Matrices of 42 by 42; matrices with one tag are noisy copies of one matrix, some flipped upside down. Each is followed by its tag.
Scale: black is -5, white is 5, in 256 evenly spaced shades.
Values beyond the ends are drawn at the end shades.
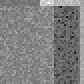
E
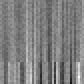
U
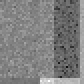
E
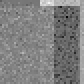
E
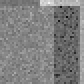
E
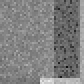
E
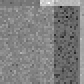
E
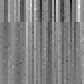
U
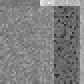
E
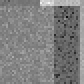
E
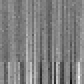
U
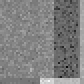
E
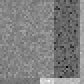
E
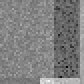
E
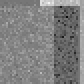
E
